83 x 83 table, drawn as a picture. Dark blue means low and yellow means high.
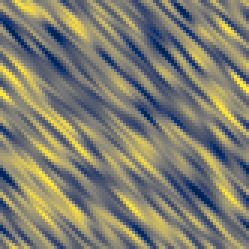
Histogram: bell-shaped. Slope: none. Odd rows or columns: none. Mirror symmetry: none. Average level on the scale: 50%. Grain: diagonal, down to the right.
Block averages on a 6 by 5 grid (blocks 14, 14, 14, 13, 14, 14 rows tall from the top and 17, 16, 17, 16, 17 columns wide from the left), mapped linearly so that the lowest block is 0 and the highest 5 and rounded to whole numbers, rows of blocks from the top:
34204 | 20113 | 51105 | 45531 | 52202 | 34342
